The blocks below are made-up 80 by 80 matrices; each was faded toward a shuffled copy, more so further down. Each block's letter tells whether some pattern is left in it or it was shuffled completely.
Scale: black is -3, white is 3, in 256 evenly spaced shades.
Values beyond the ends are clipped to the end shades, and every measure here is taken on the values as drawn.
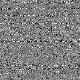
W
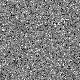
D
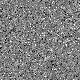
D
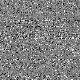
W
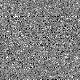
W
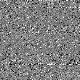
W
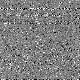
W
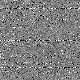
W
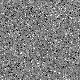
D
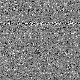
W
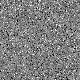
D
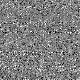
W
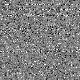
W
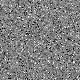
D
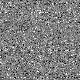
W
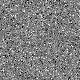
D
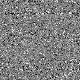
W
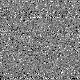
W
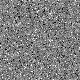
D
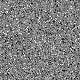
D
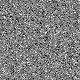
D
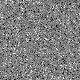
D
